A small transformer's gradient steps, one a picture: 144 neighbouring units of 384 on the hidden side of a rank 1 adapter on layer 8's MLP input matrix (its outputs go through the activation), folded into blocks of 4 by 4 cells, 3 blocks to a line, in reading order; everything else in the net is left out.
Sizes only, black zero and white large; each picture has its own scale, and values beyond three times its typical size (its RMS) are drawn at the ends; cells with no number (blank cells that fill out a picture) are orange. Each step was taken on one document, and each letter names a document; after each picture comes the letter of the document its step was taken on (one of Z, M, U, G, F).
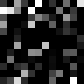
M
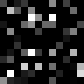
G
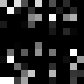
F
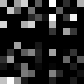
F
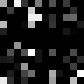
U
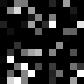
G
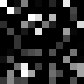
G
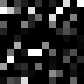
M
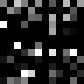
F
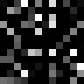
G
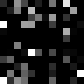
U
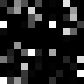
U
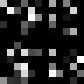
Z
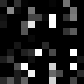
Z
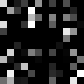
U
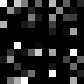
F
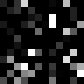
G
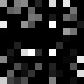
U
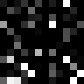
G
